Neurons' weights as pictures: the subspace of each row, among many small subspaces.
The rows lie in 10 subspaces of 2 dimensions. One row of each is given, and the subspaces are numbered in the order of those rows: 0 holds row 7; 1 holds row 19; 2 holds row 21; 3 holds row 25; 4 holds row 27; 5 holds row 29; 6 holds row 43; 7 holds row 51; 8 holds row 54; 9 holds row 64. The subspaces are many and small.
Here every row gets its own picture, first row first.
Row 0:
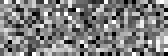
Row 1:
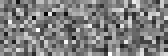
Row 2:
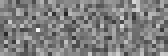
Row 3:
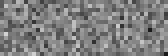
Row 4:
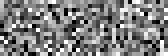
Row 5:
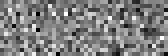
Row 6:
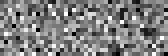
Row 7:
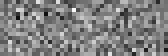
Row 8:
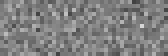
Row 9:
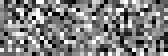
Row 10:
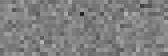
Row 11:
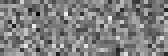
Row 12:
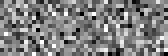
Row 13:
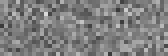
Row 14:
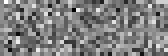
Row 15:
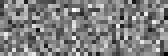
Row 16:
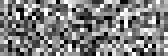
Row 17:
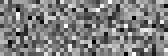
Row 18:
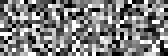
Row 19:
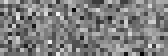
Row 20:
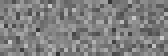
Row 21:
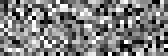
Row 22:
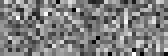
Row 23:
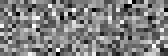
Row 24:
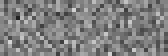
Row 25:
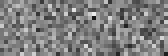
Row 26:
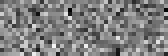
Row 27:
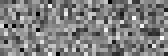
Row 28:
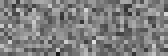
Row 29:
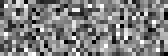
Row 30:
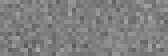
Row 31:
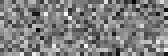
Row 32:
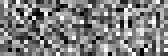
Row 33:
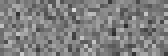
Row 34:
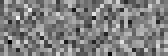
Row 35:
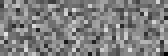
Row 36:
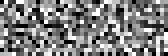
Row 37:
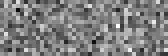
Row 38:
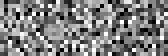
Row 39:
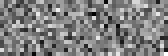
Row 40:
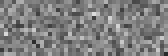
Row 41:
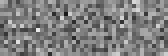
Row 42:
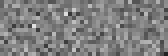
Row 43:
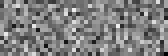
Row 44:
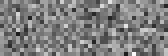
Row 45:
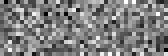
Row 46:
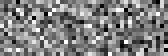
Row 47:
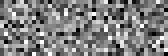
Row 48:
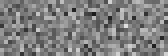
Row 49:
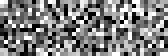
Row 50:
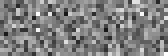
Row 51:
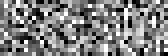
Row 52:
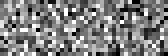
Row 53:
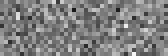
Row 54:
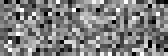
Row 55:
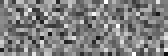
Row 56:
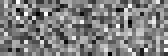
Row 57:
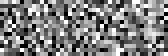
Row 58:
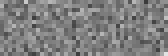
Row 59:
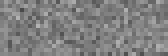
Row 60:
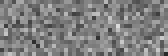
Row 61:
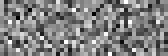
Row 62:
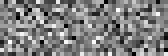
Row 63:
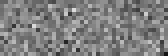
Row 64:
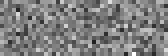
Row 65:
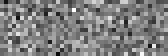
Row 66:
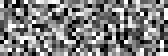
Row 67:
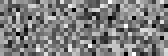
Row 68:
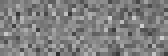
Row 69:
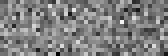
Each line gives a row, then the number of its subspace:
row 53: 3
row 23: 5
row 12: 0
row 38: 4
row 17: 9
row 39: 3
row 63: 6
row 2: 2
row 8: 7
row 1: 2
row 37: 6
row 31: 8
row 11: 1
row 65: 1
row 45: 8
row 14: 8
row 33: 3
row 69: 7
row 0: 8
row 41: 2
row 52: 7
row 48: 3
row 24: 4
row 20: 4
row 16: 0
